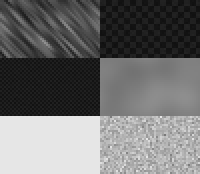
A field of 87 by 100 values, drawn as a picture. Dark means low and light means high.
The table splits into 3 rows of 2 panels. Panel 1,1: low, slanting down to the right. Panel 1,2: very low, checkered, faint in contrast. Panel 2,1: very low, checkered, faint in contrast. Panel 2,2: middling, smooth, faint in contrast. Panel 3,1: very high, flat. Panel 3,2: high, fine-grained.
